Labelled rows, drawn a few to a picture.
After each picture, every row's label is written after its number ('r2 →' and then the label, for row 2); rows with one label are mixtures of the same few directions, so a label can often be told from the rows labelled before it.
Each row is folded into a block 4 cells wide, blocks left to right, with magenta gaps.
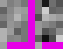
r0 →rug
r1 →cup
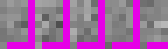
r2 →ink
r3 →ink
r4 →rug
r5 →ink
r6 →ink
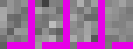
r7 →rug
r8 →ink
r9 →cup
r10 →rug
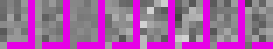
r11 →rug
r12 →ink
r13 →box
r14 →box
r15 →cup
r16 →rug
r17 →rug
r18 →rug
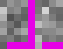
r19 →rug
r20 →cup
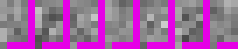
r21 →rug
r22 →rug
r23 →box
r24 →box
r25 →ink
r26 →ink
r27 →box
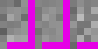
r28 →ink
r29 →ink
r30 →ink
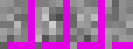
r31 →cup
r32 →cup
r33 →box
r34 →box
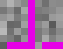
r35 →ink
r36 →cup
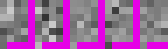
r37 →box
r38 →ink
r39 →ink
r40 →cup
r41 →ink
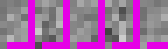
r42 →ink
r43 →ink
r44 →cup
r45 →rug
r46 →rug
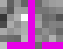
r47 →box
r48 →box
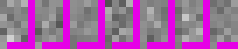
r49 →cup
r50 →ink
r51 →rug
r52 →rug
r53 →cup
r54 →ink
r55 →rug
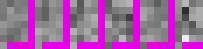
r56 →cup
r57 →box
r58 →box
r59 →box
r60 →box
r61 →cup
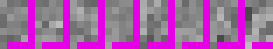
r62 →cup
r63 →ink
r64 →box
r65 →cup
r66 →rug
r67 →box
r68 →cup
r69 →rug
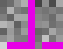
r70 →cup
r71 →rug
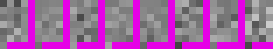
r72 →rug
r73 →ink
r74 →ink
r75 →cup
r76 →cup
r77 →cup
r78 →box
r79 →ink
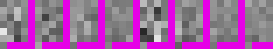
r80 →rug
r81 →ink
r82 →cup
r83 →cup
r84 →rug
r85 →ink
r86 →rug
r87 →rug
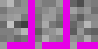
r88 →ink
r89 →ink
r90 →ink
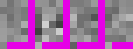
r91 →box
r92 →ink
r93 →box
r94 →box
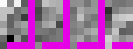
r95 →rug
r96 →box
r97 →ink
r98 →rug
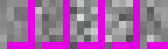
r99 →cup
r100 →rug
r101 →ink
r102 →cup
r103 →cup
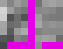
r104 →rug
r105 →cup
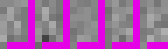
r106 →cup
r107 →cup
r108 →ink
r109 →ink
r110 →ink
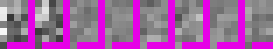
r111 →rug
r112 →box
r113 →rug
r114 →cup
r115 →ink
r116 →box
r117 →rug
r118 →rug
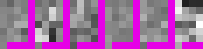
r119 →ink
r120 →rug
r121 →box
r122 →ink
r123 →box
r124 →box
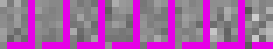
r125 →rug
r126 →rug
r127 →cup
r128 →box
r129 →box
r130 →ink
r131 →rug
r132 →ink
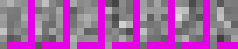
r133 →ink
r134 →ink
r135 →rug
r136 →ink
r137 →rug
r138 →box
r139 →cup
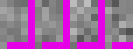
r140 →box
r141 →cup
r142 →rug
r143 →ink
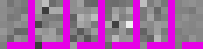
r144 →ink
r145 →cup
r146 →box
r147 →ink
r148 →rug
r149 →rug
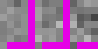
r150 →box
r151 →box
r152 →box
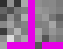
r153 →rug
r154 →cup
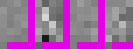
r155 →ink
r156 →cup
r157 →ink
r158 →cup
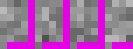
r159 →box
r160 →cup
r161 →box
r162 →cup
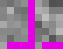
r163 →cup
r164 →box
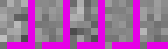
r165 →cup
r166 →rug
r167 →box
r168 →rug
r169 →rug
